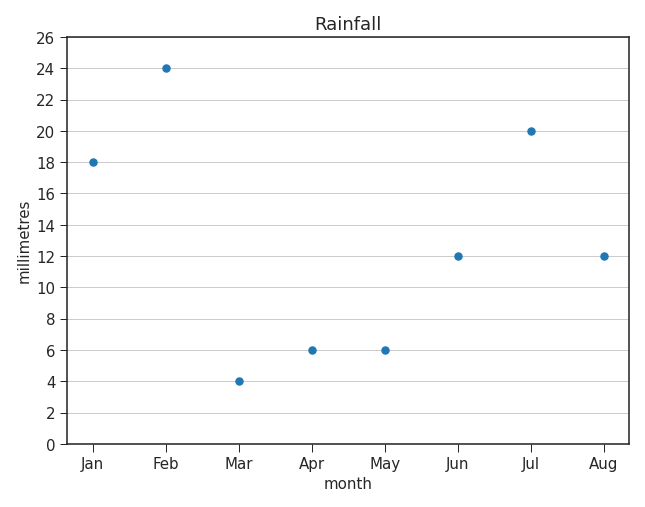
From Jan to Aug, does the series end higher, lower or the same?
lower
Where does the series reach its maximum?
Feb
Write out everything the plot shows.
Title: Rainfall
x-axis: month, ticks Jan Feb Mar Apr May Jun Jul Aug
y-axis: millimetres, ticks 0 2 4 6 8 10 12 14 16 18 20 22 24 26
Values:
18 24 4 6 6 12 20 12
